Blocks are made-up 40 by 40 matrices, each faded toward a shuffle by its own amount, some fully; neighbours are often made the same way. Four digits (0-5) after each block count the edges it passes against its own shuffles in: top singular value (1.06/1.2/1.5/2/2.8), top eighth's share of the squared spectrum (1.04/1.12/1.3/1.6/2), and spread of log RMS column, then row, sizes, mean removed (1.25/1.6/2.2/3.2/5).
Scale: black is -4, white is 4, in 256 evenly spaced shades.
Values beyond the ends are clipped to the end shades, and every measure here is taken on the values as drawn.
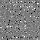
3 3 0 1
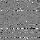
4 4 0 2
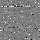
3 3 0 1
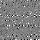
3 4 0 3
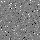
0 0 0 0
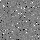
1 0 0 0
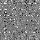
3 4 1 2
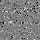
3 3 0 1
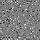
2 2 0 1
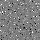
0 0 0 0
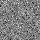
0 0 0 0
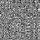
3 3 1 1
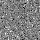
0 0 0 0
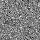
0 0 0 0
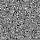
0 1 0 1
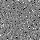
0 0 0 0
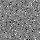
1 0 0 0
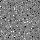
0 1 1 0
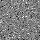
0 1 0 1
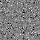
1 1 0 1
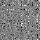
2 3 2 2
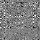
2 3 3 3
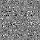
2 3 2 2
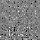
2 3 2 2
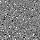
1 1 1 1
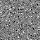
1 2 1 1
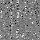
2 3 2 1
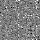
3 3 1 1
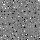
0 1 0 1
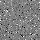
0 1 0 0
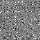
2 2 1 2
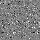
0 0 0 1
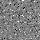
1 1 0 0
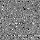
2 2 0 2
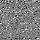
1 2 0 2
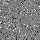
0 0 0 0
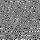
2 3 0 3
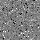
0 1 0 0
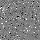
2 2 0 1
